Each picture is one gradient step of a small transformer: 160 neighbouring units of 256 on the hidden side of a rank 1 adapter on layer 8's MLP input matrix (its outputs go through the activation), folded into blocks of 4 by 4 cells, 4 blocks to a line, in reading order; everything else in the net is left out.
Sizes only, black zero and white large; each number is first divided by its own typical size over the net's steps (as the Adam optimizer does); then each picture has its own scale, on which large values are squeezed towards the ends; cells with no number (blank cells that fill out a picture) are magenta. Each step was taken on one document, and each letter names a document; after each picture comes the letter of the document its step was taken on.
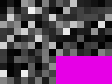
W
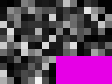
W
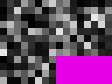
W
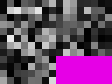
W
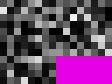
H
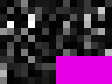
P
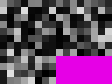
H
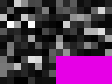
P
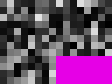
H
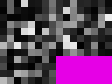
W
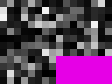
H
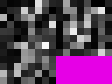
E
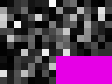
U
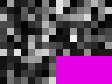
H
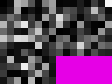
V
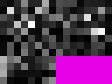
P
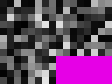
V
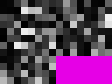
E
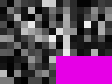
W
